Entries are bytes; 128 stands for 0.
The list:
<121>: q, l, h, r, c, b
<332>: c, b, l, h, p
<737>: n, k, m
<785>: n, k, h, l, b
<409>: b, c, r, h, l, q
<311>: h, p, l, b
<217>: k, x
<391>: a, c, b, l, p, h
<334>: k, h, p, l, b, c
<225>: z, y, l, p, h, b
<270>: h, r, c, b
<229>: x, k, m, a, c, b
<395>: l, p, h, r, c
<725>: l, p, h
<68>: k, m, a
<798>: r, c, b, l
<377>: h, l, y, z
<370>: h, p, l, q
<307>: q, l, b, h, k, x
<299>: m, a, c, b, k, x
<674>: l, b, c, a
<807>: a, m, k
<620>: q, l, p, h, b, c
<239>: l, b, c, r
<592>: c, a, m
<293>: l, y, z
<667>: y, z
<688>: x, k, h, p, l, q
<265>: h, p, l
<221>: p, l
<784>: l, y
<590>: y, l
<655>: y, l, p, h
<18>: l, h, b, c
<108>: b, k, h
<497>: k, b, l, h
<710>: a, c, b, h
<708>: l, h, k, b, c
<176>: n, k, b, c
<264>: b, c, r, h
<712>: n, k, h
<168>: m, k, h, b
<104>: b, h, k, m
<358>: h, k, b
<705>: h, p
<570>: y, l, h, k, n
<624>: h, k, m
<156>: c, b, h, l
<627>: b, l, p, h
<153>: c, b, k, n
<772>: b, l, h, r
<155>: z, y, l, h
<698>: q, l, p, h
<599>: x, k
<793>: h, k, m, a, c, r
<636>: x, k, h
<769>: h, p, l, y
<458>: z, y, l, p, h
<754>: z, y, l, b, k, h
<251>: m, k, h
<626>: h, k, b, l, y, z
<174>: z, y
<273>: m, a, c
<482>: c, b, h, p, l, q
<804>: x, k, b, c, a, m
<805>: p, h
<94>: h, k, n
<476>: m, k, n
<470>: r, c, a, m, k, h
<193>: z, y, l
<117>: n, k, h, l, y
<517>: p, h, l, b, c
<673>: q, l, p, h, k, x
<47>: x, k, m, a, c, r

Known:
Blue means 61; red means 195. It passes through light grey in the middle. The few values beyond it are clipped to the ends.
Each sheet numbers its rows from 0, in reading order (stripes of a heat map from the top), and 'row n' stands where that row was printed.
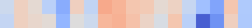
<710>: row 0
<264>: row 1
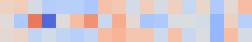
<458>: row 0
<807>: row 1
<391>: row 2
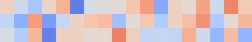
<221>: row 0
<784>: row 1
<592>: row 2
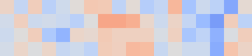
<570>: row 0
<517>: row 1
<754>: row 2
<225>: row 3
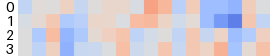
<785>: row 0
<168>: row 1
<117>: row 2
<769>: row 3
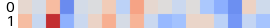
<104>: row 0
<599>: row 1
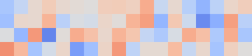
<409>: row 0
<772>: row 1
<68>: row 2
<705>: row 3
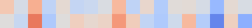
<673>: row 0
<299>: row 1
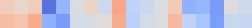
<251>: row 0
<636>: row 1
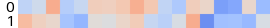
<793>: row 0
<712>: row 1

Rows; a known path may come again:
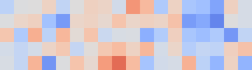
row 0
<785>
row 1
<108>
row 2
<476>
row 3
<482>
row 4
<273>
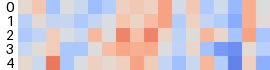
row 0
<627>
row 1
<156>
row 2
<674>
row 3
<708>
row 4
<299>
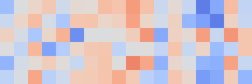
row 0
<121>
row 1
<358>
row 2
<221>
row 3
<117>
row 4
<798>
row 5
<793>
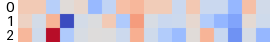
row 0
<332>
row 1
<624>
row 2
<217>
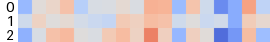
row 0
<772>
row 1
<225>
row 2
<239>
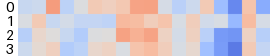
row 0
<229>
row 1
<391>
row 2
<18>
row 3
<168>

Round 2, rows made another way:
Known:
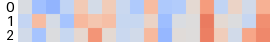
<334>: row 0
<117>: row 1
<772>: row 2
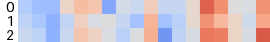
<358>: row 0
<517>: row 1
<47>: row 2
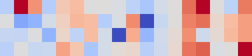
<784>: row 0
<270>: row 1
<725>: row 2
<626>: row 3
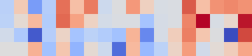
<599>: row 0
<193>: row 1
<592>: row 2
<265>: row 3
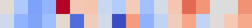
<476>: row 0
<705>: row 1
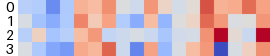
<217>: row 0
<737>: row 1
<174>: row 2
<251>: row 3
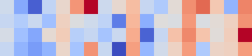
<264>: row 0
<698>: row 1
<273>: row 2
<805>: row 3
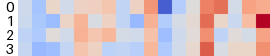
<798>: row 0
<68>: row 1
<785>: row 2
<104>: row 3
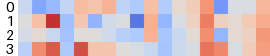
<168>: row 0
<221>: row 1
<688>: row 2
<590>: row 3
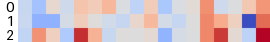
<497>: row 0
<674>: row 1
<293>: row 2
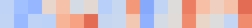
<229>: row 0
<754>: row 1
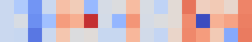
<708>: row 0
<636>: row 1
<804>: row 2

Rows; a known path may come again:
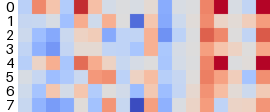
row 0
<293>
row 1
<655>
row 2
<793>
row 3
<620>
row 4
<193>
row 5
<409>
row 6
<311>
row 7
<805>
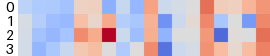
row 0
<673>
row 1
<470>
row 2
<712>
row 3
<121>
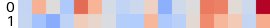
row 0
<377>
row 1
<517>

